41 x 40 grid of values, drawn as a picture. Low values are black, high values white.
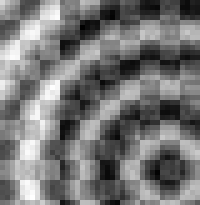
Mirror symmetry: none. Rings: centred on the bottom right. Seam: vertical, 30% of the way across, the left part higher. Ninth with the lowest average: top right.
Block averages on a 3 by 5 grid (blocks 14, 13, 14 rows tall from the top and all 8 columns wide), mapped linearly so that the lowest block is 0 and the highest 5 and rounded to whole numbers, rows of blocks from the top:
5 3 1 0 0 / 4 3 1 1 1 / 5 2 0 2 2
